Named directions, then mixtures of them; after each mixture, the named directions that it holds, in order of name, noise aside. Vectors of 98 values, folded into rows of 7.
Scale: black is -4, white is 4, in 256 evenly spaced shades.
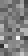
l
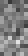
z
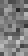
z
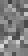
l, z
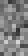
z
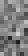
z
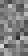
l, z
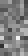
l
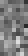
l, z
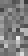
l, z
